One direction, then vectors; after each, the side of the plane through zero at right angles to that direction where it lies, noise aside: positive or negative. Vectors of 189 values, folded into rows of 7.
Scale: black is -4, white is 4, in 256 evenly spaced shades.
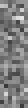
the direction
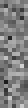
negative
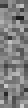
negative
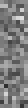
positive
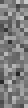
positive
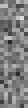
positive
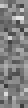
positive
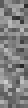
negative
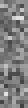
positive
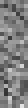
negative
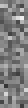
positive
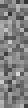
negative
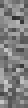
negative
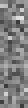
positive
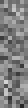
positive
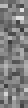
positive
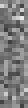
positive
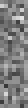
positive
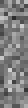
negative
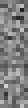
negative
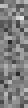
positive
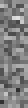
positive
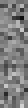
negative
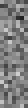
negative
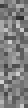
negative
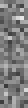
positive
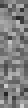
negative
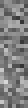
negative
